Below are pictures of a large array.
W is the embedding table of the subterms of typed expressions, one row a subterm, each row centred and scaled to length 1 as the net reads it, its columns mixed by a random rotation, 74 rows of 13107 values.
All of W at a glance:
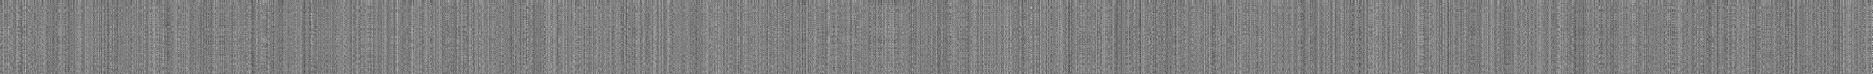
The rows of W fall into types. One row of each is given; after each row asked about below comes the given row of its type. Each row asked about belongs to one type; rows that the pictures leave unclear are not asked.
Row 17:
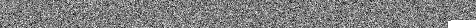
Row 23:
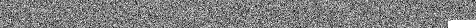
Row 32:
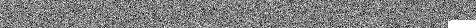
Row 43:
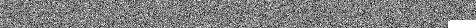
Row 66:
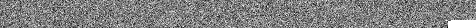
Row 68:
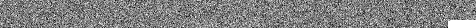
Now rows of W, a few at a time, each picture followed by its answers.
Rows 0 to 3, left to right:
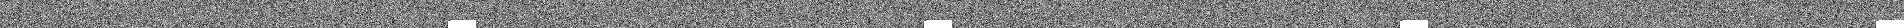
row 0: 17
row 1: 17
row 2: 17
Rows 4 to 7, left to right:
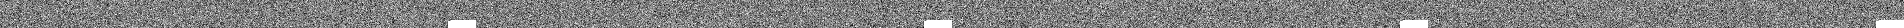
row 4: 17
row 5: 68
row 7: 23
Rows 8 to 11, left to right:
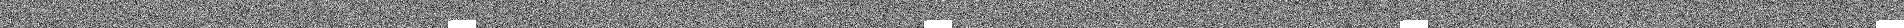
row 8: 23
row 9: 68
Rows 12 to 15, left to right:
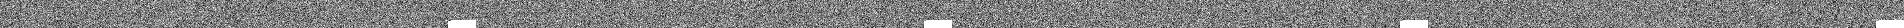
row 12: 66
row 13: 43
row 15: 68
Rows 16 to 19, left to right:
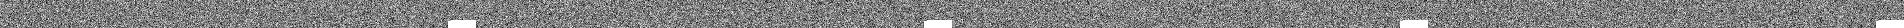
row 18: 23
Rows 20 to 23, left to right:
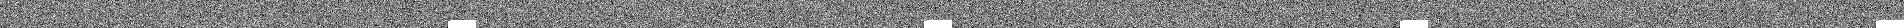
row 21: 23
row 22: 68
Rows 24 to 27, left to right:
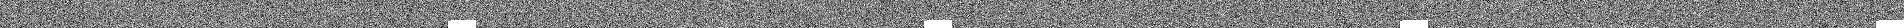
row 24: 68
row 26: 43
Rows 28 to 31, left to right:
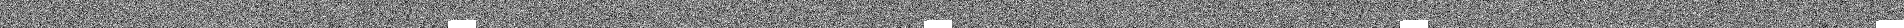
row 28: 68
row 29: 32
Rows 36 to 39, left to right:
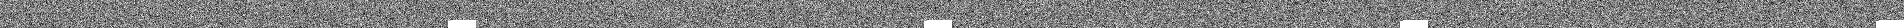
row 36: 23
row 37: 23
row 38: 17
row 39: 17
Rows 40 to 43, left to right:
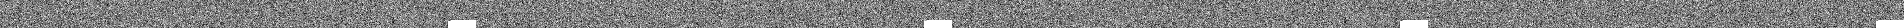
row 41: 23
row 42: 17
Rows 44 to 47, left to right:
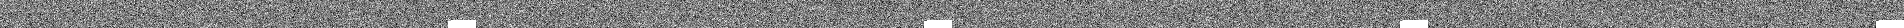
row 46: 43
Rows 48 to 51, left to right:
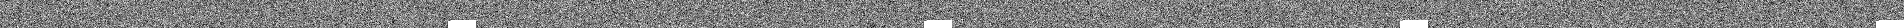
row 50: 23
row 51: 17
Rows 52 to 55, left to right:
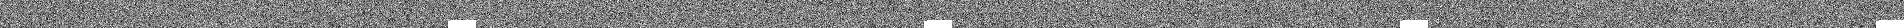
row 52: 68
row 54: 23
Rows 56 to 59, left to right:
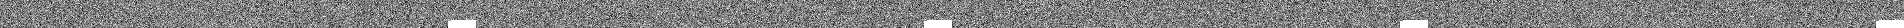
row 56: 68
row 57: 32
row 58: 17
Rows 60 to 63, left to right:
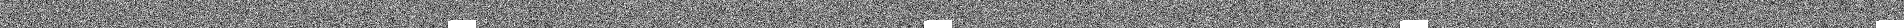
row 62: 43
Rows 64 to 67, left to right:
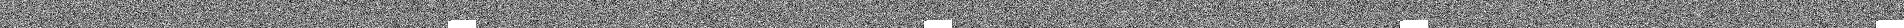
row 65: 66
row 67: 43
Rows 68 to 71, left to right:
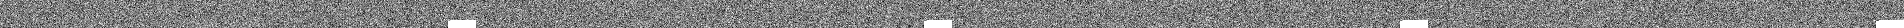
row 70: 43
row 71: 66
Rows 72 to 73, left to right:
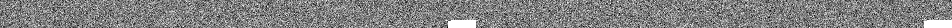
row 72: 66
